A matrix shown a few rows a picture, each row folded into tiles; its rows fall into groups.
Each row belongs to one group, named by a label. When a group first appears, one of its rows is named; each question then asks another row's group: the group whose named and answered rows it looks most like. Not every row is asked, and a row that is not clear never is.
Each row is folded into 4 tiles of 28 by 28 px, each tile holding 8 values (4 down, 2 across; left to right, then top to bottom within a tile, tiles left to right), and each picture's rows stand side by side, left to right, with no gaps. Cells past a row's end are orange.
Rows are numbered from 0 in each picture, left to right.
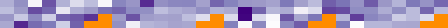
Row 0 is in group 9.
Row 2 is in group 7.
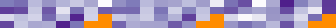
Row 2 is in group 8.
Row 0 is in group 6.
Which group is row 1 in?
6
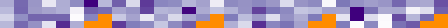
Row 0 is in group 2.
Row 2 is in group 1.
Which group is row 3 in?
7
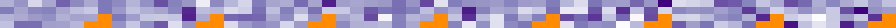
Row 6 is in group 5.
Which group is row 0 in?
8
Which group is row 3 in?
1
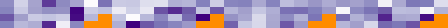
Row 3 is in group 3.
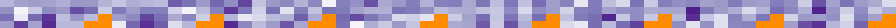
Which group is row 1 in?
8
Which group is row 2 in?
6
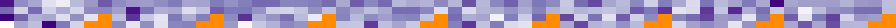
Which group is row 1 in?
7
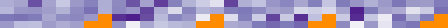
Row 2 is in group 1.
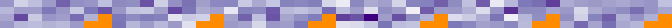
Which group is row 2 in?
3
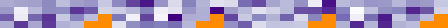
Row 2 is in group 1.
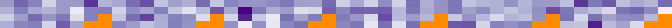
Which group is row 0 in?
2
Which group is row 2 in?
7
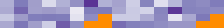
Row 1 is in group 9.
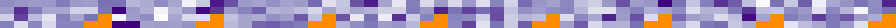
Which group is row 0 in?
7
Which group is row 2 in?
1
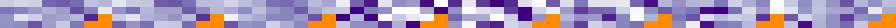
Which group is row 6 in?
1
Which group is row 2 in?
5
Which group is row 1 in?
5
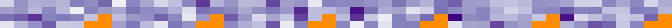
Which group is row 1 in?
2
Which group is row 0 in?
8
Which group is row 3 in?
7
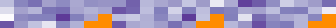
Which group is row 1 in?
6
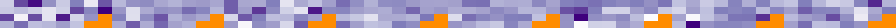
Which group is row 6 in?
9
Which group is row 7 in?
2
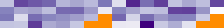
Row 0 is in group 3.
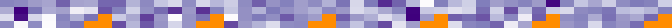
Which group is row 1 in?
9
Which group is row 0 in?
7
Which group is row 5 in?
3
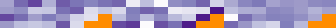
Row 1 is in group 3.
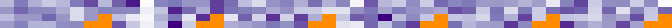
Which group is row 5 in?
6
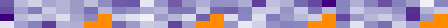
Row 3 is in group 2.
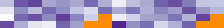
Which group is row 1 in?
5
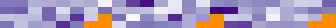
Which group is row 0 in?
6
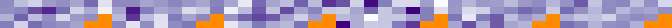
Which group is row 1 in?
7
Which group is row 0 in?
1
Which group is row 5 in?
6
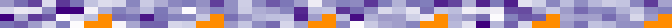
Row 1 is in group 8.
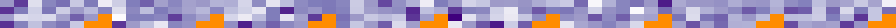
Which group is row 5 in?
8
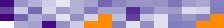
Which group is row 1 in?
7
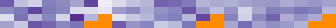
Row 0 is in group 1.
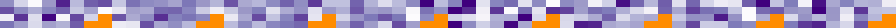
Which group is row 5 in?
8
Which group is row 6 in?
2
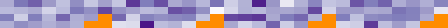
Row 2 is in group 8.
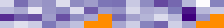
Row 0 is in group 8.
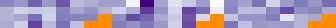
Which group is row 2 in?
9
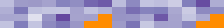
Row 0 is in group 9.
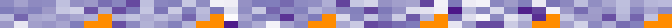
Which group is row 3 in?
1
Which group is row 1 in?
6
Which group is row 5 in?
6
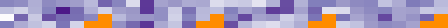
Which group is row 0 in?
5
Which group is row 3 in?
3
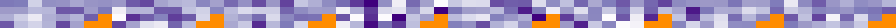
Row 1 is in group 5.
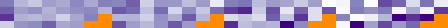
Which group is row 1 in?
6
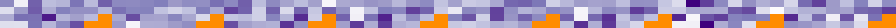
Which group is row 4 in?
3
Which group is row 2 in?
6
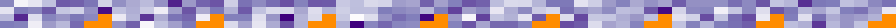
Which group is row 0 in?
3
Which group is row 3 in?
9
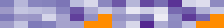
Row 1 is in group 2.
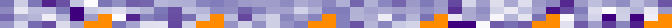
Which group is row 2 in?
7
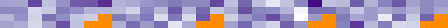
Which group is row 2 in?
2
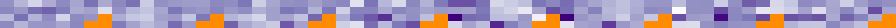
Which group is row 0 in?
1
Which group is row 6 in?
3
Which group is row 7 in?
8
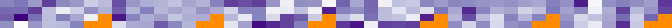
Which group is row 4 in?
7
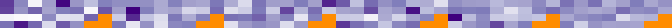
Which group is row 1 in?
7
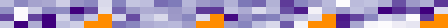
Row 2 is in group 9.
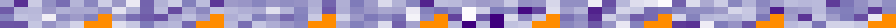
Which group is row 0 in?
6
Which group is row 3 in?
2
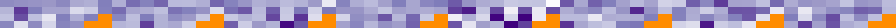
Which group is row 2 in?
6
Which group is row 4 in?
6
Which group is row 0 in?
7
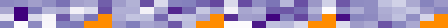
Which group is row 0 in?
7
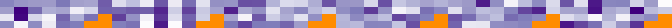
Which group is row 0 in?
7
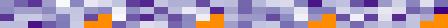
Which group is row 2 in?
2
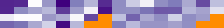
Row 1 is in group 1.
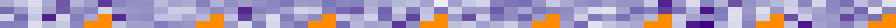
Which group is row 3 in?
6
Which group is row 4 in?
3
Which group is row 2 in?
7
